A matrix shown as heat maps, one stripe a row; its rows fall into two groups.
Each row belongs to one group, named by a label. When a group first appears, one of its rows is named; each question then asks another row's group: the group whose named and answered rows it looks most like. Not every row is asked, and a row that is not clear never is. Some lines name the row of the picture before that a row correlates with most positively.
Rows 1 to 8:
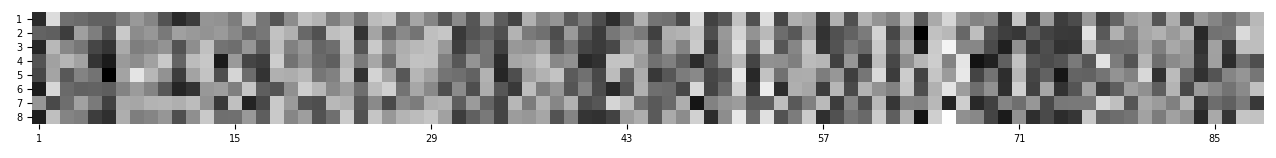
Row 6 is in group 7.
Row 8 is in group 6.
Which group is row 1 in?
7
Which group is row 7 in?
6
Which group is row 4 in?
6
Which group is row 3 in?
6
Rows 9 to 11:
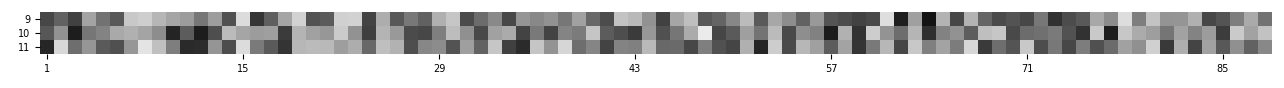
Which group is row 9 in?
6
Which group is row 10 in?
7
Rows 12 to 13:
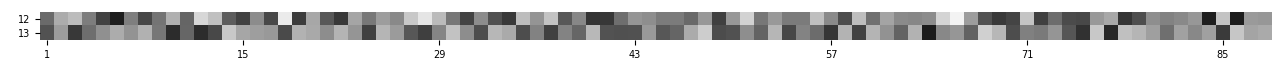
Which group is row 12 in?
6
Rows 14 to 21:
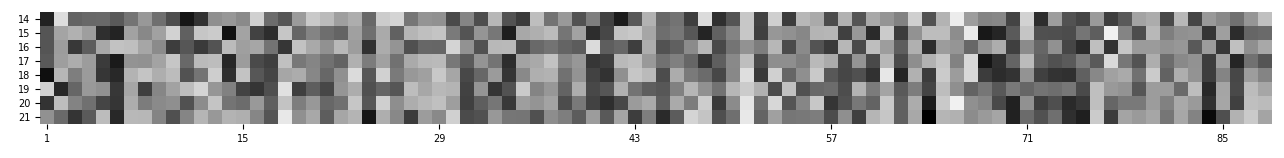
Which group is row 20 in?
6
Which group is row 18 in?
6
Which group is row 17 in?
6
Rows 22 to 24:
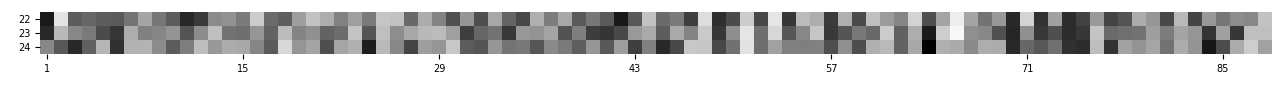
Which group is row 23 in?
6
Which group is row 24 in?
7
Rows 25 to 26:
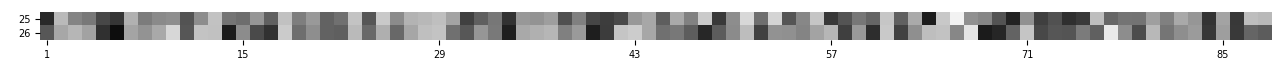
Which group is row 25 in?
6
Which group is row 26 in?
6
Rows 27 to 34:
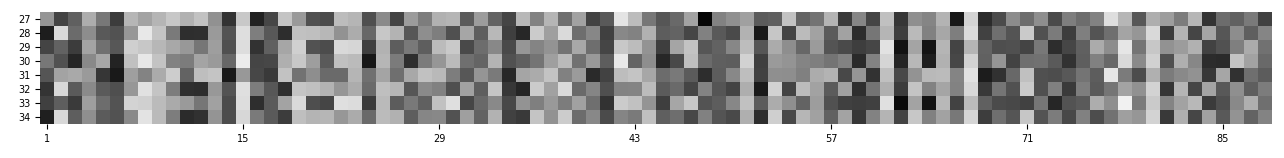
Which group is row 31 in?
6
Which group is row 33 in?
6
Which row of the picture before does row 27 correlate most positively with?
26
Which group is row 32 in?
7
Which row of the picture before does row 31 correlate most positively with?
26
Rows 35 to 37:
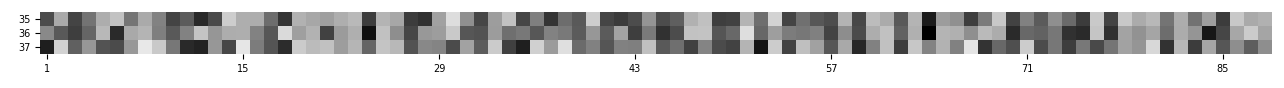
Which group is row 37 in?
7
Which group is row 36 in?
7
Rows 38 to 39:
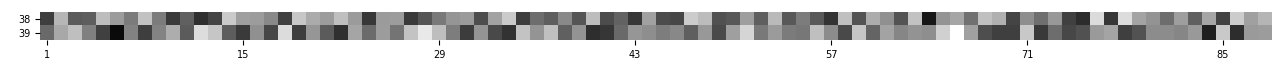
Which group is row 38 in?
7
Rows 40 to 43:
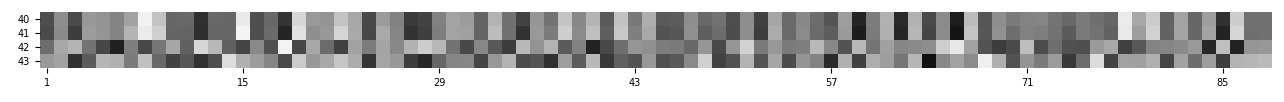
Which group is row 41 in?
7
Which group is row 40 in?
7
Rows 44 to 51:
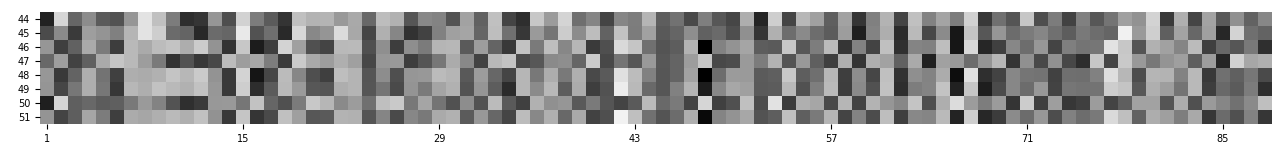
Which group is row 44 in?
7
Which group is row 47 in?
7
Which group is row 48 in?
6
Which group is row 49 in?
6
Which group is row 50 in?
7
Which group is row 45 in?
7
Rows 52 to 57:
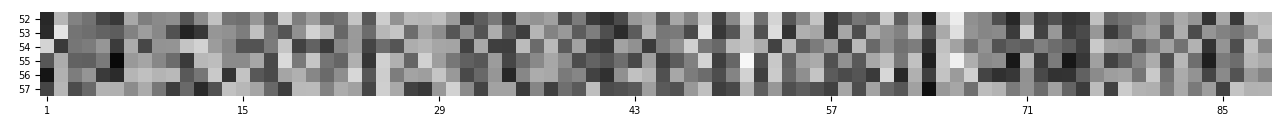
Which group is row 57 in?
7
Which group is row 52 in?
6
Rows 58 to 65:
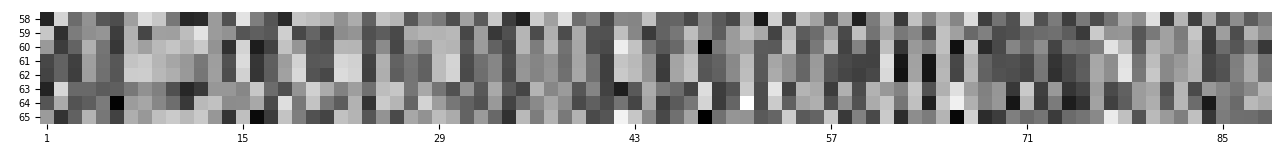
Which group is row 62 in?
6
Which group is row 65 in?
6
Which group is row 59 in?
6
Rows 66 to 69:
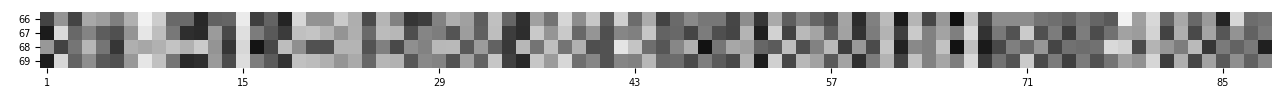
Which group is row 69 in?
7
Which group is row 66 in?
7
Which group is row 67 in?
7
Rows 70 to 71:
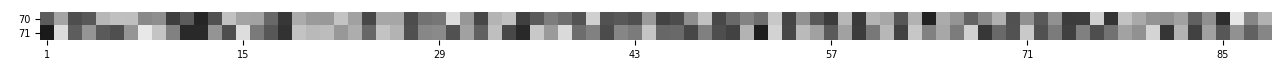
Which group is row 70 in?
7
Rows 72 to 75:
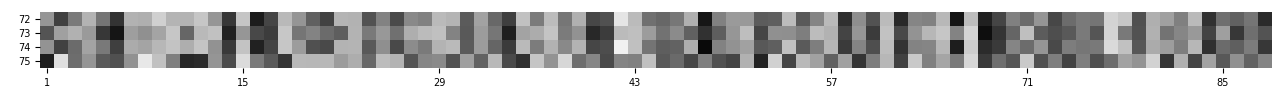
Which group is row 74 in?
6
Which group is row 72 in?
6
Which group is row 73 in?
6
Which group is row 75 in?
7
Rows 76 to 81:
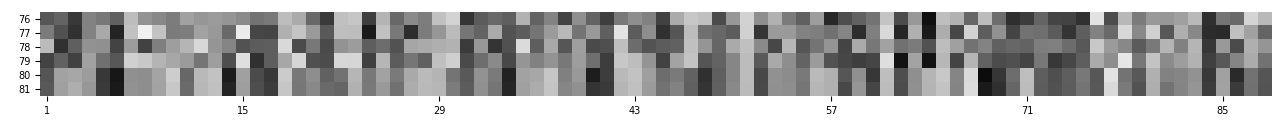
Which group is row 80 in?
6
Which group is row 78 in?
6
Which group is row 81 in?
6
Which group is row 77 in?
7
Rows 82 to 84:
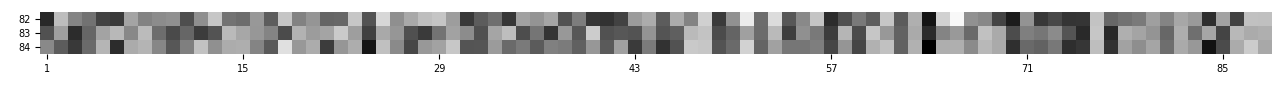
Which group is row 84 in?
7
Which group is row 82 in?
6
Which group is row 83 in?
7
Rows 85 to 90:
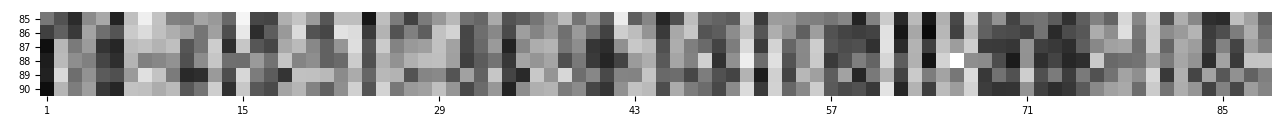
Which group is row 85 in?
7
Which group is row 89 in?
7
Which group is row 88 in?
6
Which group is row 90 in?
6
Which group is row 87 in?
6
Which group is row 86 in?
6
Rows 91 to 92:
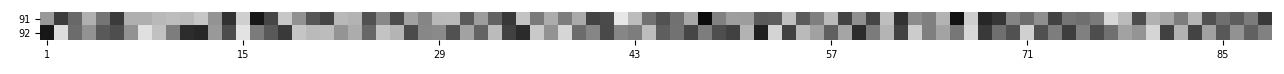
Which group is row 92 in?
7
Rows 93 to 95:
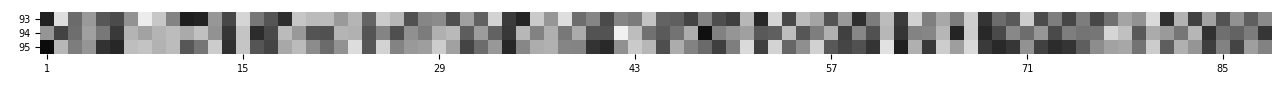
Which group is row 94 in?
6
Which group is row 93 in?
7
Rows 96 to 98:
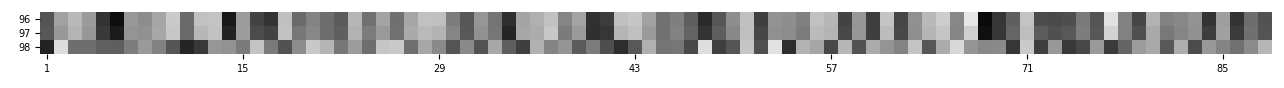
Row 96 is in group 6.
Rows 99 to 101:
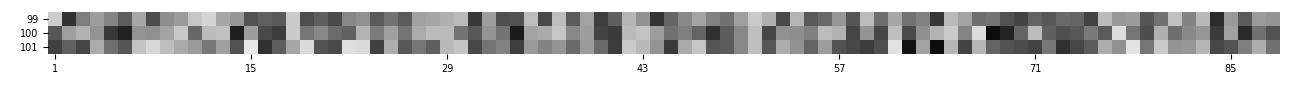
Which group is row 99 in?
6
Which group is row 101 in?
6
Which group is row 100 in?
6
